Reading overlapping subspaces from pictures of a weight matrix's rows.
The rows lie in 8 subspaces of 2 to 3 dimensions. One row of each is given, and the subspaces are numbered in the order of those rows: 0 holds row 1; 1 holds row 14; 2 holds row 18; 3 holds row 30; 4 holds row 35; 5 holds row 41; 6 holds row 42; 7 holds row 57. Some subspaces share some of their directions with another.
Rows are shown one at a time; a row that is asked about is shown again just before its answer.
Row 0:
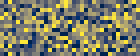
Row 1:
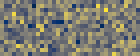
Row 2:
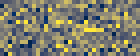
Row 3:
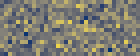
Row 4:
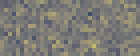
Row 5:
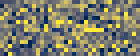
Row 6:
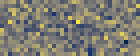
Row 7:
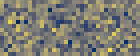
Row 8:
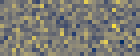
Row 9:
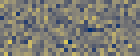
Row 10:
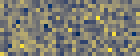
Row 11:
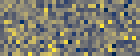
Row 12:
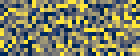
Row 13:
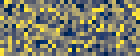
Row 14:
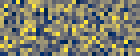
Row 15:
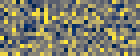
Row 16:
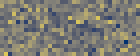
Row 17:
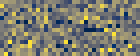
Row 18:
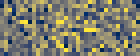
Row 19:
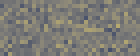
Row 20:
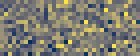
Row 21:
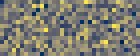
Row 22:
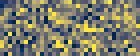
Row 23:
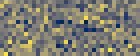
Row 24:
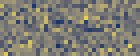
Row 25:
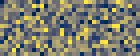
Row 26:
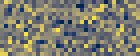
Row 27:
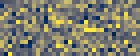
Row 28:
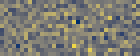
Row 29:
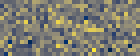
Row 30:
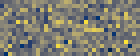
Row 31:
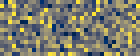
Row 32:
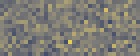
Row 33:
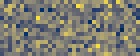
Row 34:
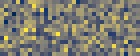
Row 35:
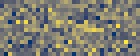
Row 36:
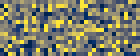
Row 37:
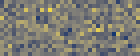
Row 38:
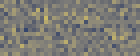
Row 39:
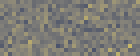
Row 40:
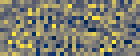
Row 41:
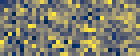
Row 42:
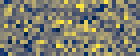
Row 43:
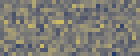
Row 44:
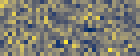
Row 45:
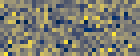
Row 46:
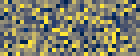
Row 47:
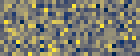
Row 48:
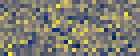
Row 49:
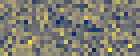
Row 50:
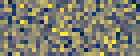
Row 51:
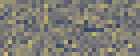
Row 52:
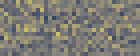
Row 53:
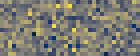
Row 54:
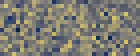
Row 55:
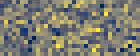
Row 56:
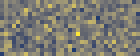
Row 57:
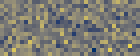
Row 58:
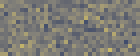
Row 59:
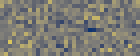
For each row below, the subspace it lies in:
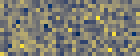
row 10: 3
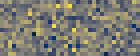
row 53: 2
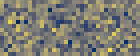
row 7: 1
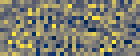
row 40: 2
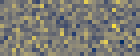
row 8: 7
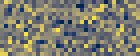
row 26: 6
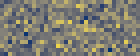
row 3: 6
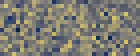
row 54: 1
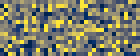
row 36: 5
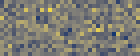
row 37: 6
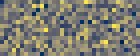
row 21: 7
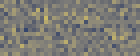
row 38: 1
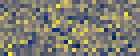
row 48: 2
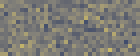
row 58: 3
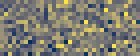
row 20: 0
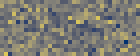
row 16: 4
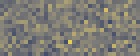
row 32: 0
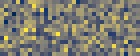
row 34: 1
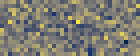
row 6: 4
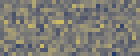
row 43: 0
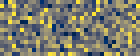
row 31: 2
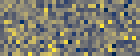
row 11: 0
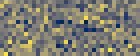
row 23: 6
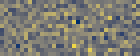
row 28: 4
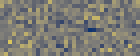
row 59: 2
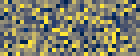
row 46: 2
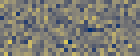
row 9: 3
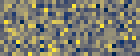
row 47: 0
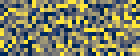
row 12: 4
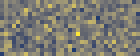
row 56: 3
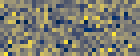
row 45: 1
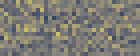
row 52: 1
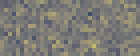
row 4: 5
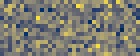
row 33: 6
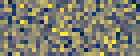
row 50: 2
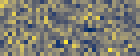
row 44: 5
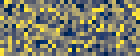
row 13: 6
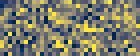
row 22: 5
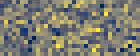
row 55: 1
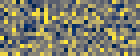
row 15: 1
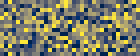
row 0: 2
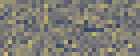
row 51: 3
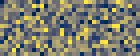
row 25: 7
